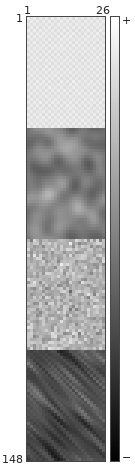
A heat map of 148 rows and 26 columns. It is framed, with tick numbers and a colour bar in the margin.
The table splits into 4 rows of 1 panel. Panel 1,1: very high, checkered, faint in contrast. Panel 2,1: middling, blotchy. Panel 3,1: high, fine-grained. Panel 4,1: low, slanting down to the right.
